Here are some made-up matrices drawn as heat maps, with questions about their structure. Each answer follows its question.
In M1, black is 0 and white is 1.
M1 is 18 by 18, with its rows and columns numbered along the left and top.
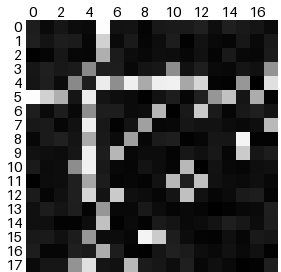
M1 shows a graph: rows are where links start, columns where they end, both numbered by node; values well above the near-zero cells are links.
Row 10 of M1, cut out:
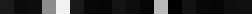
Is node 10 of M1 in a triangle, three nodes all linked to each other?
yes
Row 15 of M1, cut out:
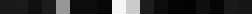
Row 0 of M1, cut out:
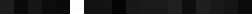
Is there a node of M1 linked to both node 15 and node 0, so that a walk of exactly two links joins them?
no
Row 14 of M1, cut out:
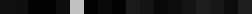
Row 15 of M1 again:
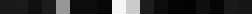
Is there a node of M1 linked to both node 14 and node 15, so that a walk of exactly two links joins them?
no
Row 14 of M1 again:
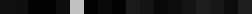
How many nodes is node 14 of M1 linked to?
1
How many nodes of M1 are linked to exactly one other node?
6
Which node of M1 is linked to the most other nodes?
node 4
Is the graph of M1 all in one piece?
yes
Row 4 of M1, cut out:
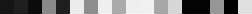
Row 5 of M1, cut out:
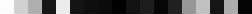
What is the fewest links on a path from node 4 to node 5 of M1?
1
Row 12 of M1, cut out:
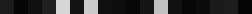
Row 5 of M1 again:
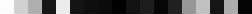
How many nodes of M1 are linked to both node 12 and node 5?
1
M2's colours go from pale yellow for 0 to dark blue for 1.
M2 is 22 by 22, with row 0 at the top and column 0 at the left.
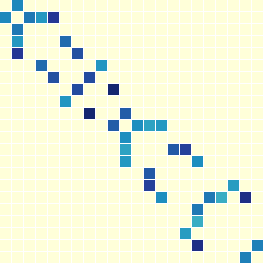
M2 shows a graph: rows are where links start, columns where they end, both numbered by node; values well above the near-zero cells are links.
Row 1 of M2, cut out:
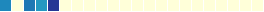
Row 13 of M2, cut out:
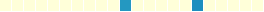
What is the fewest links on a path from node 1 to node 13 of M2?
6
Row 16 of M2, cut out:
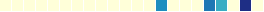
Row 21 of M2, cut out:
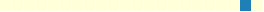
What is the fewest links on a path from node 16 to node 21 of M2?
2
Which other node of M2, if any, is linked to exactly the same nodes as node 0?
node 2
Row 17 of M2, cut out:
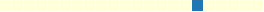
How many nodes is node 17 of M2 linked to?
1
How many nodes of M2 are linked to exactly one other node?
9
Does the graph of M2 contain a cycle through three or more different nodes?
no
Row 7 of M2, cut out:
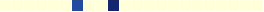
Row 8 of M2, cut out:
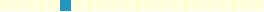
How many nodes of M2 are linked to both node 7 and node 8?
0
